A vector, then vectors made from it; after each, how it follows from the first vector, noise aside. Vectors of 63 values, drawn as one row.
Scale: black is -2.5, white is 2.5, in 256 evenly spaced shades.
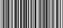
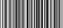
reversed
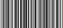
copied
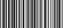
wrapped around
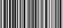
wrapped around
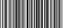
reversed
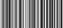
wrapped around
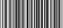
reversed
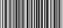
reversed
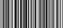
copied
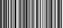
wrapped around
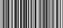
copied
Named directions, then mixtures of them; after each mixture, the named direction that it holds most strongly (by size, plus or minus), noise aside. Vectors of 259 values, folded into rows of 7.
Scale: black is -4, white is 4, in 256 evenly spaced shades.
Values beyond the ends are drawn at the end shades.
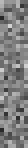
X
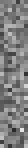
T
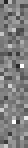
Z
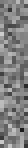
T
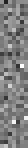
Z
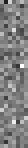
Z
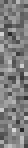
T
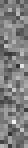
T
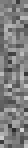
T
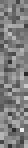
T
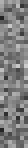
X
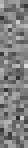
X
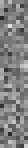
X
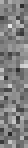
X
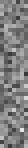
T
